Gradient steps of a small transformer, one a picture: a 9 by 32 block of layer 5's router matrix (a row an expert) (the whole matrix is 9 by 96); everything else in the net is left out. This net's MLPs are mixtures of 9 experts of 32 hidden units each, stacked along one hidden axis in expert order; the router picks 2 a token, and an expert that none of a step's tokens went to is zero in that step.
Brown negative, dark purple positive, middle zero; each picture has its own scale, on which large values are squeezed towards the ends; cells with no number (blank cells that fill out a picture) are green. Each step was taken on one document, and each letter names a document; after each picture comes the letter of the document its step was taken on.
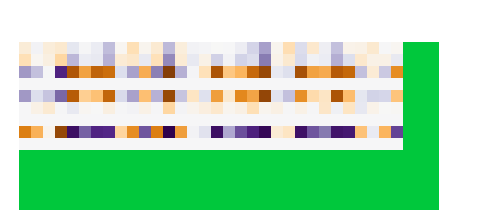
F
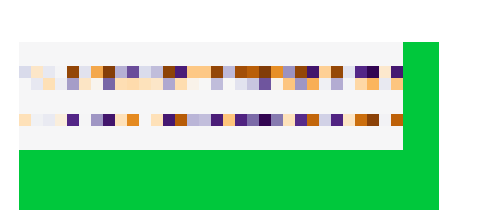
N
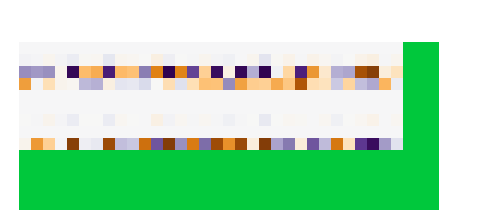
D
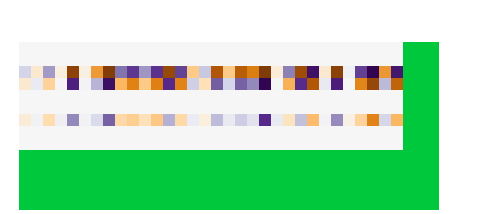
N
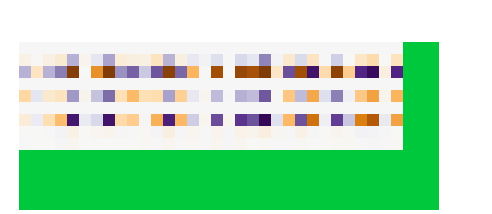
N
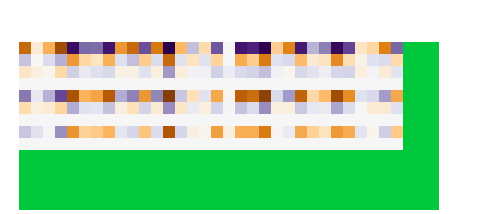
F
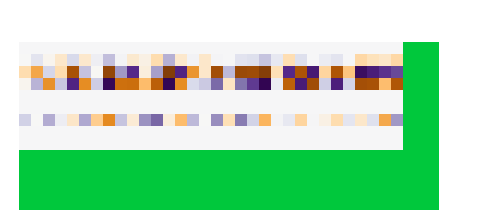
N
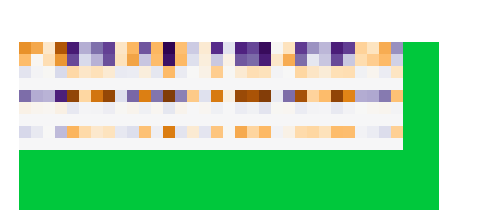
F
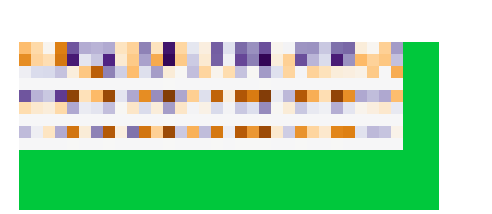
F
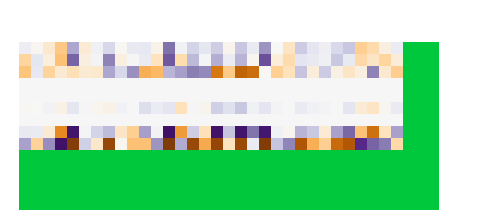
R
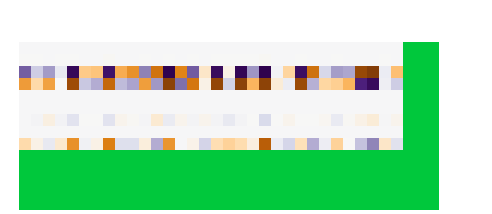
D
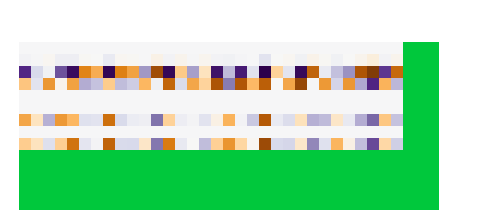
D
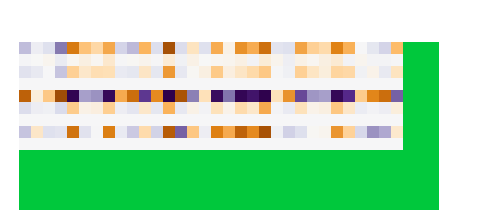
F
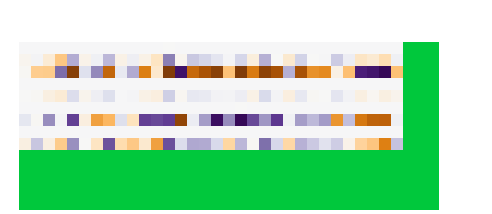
R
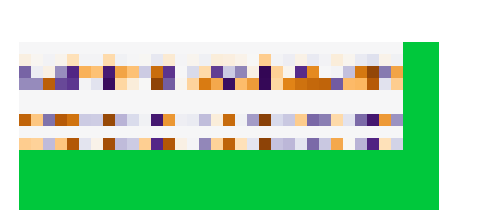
D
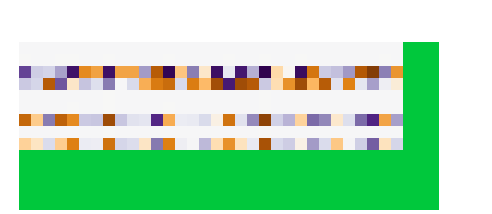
D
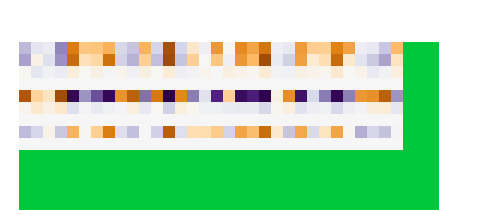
F
